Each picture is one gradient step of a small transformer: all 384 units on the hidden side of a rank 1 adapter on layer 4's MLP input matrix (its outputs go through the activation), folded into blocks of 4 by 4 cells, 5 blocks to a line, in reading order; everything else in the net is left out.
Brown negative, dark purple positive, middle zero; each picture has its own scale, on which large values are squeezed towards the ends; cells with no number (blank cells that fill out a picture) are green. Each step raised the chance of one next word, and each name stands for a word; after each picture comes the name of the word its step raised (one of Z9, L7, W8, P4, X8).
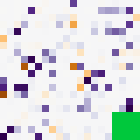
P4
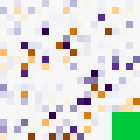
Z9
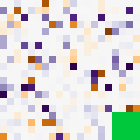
Z9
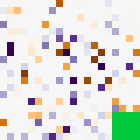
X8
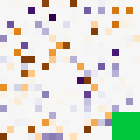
X8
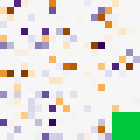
X8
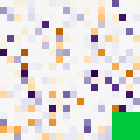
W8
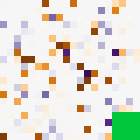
X8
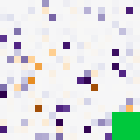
Z9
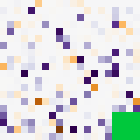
Z9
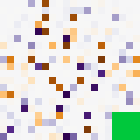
P4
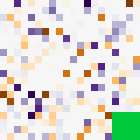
P4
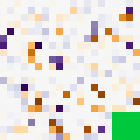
Z9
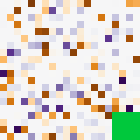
P4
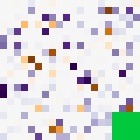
Z9
